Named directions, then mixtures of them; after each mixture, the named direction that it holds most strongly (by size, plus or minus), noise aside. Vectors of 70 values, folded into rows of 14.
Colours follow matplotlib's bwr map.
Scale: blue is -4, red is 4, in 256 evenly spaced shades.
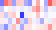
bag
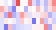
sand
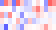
bag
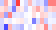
sand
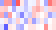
bag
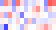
bag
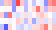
sand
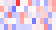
sand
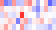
bag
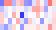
bag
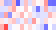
sand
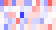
bag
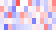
sand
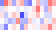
bag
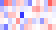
bag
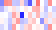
bag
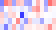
bag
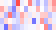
sand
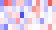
bag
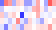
bag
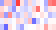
sand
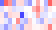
bag
